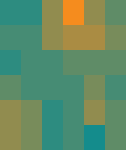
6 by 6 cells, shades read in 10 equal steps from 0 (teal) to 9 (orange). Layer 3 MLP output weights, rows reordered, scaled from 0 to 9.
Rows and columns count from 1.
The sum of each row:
24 25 14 15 20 15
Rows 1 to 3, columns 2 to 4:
1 5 9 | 2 5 6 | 2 2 3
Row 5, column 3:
1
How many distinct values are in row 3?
3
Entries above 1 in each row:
4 6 5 6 5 4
